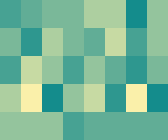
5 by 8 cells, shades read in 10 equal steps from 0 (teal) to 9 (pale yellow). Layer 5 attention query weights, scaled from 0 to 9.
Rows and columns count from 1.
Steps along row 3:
up down down up down down up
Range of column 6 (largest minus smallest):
6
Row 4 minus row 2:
2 8 -6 1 4 -6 7 -5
